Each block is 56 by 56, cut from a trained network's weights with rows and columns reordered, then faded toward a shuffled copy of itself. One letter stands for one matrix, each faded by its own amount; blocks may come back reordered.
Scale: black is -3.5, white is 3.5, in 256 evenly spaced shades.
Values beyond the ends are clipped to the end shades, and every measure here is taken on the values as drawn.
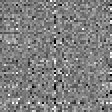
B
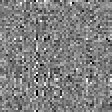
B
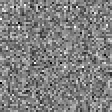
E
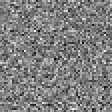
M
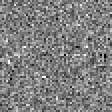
E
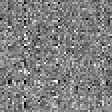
B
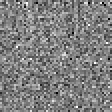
E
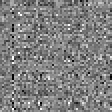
B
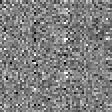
B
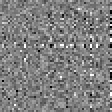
B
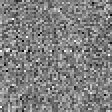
E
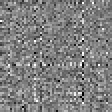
B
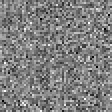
E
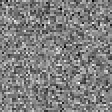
M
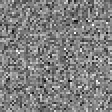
E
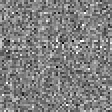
E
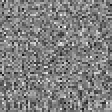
M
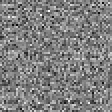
M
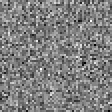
E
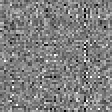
B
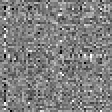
B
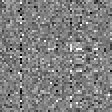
B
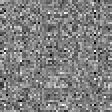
B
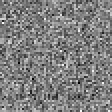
E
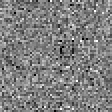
M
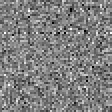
E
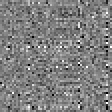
B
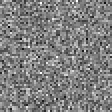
E
